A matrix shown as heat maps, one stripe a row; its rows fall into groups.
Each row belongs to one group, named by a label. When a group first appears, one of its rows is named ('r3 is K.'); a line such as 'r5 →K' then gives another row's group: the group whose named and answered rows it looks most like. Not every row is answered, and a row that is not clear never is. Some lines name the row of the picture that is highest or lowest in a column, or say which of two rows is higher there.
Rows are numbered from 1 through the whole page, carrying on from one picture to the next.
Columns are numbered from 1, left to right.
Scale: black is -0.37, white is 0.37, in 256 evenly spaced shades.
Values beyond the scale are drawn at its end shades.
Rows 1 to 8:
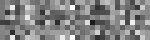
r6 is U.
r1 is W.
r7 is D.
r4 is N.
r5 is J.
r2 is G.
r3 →J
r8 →G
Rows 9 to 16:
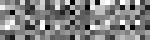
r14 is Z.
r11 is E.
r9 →W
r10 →Z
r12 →N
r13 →W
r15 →J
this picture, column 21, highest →9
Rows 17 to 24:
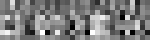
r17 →N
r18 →N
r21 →E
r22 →E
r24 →E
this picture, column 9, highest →23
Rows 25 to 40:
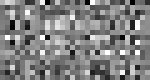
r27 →N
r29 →D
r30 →D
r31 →J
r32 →Z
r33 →D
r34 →U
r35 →W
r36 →E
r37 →J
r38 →N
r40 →U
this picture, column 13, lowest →27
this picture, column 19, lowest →39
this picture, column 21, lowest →39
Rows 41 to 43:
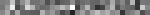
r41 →N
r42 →G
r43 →E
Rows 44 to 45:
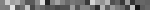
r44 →Z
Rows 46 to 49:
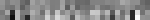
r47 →U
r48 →D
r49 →D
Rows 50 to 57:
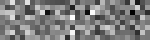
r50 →N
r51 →E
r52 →Z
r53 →G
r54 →U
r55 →W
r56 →G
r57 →U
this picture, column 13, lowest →50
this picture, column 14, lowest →57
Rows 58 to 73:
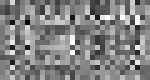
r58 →N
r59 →J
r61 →W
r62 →D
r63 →N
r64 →N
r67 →D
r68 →G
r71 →N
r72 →E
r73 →W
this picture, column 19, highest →61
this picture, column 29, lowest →61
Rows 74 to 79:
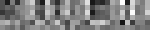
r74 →J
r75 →J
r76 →J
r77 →J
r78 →Z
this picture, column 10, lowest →78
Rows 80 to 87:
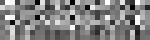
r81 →Z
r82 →G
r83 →W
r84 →D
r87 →N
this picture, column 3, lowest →84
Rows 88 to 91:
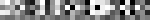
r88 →Z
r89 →W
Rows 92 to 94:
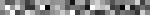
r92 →E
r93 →Z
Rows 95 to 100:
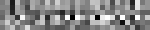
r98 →W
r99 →Z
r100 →N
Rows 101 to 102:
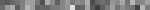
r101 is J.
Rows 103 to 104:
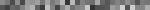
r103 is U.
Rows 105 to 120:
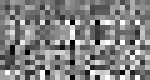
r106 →J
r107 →N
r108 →E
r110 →G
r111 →G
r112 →G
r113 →W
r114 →E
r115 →D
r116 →J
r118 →J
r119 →Z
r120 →W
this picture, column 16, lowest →111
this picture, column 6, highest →111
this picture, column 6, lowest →115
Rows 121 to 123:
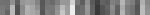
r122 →G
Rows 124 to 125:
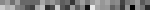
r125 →Z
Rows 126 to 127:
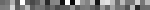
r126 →W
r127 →N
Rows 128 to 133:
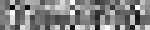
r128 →G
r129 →D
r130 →G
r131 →N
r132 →N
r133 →W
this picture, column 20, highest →129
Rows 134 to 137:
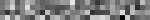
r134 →G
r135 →N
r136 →J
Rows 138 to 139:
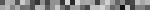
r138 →W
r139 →Z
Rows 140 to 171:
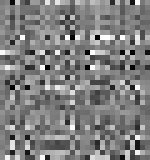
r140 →D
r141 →E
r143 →U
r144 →E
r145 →U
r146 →E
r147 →W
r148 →D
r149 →U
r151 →J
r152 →U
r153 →Z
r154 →E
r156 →J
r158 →G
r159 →N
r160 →G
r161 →E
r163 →U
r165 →G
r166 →U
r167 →D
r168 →N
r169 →N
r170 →D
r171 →Z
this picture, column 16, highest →147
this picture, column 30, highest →147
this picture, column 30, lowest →150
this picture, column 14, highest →147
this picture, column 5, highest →147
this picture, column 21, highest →147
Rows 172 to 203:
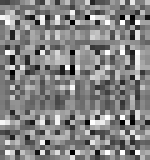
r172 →J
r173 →E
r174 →G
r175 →Z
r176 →W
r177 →N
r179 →D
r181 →J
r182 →W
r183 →D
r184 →D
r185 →W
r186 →E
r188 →U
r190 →U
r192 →U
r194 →D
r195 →W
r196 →Z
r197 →E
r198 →J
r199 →D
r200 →Z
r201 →U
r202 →W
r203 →G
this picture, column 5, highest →185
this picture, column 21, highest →196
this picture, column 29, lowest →186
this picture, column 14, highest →185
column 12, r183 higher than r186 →Yes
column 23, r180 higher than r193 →Yes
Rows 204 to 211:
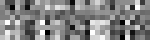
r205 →D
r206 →E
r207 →N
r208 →Z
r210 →Z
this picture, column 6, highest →207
